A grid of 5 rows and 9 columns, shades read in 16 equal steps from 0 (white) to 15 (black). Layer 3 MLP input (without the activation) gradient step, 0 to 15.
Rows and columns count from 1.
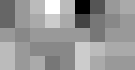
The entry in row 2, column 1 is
9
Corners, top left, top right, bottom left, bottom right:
9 5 4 6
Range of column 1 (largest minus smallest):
5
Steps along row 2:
down down down up up down down down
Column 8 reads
6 7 6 5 6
